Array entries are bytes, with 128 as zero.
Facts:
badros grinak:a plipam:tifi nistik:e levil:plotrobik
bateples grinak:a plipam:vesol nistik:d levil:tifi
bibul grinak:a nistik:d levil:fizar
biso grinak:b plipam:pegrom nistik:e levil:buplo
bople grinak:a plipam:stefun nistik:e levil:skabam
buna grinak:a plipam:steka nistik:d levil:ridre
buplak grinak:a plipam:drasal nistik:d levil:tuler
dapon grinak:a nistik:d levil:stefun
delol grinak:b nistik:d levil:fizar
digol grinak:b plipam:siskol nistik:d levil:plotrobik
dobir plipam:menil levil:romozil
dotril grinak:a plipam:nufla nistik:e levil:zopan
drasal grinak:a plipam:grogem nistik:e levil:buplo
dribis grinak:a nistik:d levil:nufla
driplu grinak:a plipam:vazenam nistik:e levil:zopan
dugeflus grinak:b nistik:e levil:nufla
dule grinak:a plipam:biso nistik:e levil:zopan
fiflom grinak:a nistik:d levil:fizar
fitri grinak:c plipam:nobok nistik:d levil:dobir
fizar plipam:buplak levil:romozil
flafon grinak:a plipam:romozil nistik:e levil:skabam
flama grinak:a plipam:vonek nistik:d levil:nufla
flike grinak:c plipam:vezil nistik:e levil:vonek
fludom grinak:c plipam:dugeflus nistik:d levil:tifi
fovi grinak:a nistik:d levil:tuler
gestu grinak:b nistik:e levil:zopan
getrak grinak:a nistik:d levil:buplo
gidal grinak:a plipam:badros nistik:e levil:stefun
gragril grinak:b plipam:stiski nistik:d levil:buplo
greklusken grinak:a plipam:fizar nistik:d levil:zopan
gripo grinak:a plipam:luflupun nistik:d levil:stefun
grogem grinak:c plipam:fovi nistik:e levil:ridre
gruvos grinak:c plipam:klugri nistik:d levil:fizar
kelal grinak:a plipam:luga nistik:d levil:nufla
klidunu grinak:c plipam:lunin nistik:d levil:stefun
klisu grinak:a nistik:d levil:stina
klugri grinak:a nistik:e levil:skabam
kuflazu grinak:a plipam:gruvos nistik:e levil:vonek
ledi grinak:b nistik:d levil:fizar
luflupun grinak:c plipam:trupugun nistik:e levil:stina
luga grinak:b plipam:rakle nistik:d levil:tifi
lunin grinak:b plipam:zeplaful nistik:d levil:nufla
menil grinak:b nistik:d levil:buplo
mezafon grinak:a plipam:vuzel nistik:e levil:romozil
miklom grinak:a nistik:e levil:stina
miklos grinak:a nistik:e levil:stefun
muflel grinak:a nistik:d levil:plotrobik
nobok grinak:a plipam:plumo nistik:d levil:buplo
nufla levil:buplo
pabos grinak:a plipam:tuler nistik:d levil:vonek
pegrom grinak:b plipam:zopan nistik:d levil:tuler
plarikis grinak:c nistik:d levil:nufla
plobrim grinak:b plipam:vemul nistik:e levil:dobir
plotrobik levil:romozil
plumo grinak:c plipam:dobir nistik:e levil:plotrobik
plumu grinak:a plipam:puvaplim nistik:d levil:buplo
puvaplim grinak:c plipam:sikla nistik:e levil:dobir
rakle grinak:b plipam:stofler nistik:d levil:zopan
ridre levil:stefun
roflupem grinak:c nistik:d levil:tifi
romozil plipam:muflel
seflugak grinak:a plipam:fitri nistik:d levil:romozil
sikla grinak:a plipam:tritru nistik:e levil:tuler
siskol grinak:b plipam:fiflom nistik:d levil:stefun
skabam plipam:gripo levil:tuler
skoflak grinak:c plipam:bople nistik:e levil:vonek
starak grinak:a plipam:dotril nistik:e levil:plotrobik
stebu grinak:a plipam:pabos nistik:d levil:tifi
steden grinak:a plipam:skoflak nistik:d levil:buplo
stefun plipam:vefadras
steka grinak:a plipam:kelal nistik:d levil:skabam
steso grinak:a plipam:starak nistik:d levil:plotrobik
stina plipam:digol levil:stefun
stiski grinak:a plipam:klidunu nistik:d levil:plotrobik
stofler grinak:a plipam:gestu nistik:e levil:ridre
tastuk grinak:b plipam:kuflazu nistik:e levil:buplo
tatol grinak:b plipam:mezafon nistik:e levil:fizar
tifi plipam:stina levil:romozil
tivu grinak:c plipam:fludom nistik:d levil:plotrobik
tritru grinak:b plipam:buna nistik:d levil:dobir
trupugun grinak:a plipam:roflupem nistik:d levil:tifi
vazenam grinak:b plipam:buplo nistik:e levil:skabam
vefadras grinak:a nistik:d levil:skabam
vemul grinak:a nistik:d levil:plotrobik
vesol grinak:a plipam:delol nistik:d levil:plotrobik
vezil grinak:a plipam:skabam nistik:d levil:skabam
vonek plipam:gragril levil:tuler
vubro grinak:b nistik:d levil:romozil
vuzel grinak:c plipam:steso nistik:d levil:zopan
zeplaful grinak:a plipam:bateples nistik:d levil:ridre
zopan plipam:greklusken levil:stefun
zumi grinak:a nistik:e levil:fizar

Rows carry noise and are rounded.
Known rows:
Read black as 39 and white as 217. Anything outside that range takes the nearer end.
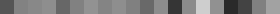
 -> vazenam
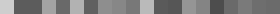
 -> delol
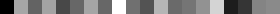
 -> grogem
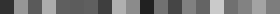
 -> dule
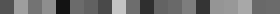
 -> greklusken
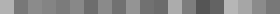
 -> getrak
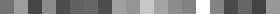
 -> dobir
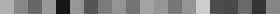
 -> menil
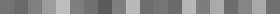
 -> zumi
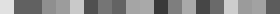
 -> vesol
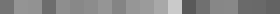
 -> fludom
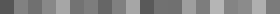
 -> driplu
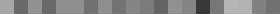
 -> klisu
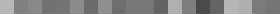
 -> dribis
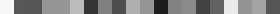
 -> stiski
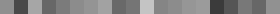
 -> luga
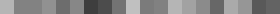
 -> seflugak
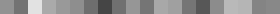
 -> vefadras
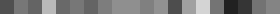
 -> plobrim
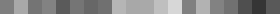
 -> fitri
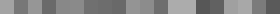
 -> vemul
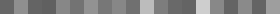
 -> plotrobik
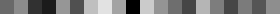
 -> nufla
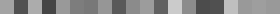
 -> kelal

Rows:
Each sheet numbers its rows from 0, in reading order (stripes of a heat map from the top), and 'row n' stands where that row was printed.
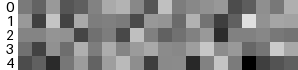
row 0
rakle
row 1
steka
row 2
fovi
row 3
stofler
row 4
tatol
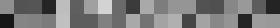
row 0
steso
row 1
puvaplim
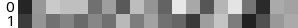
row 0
skoflak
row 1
tastuk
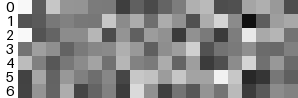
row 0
fiflom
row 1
gestu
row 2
zeplaful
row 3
plarikis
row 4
klidunu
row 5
plumo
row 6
drasal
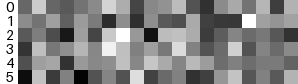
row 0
skabam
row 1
plumu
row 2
vuzel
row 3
luflupun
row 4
gruvos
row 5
zopan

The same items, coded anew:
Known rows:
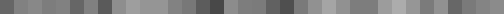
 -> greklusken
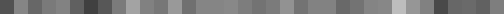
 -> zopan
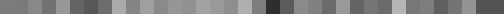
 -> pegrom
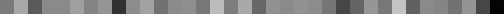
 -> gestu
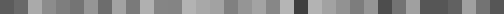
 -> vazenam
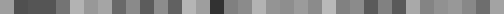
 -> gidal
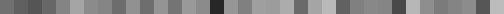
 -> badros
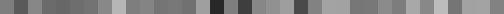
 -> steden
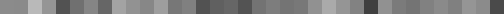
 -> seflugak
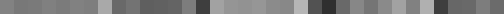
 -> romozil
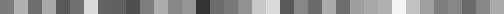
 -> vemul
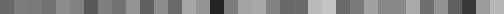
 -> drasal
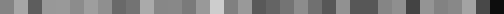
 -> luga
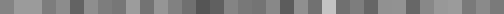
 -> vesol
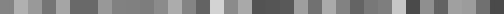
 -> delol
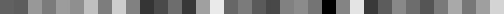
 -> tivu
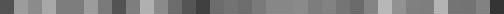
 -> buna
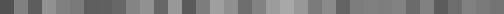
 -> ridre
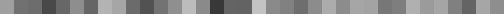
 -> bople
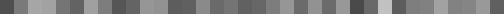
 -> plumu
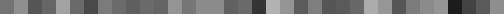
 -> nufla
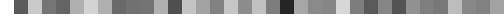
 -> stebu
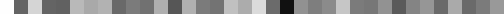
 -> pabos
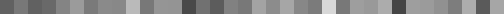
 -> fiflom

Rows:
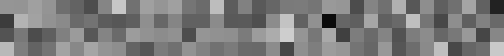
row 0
menil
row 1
puvaplim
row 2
stina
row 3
steso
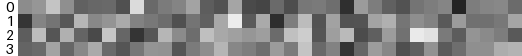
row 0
fitri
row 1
dugeflus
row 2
plobrim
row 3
flike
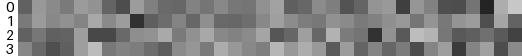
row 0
grogem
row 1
sikla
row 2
biso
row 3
tifi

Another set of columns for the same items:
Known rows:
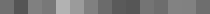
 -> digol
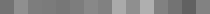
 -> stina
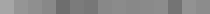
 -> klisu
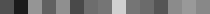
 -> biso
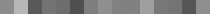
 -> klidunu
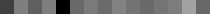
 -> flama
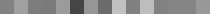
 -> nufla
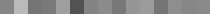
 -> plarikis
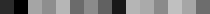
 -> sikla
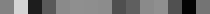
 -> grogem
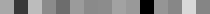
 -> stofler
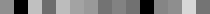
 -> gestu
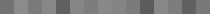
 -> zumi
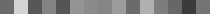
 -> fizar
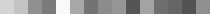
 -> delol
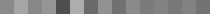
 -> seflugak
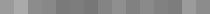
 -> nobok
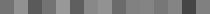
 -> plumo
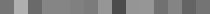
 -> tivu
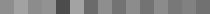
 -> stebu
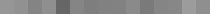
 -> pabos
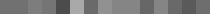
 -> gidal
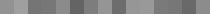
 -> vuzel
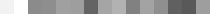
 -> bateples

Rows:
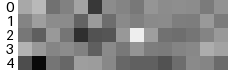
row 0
roflupem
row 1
steden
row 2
dule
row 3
vefadras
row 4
vazenam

